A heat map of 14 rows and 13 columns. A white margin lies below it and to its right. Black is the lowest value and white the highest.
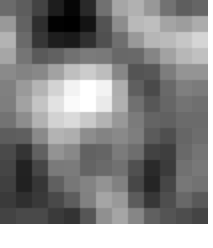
Lone odd cells: none. Calmest part: middle right. Ninth with the highest average: centre.
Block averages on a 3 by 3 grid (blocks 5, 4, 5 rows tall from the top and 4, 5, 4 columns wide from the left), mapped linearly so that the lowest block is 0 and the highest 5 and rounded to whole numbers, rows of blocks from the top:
124 | 451 | 021
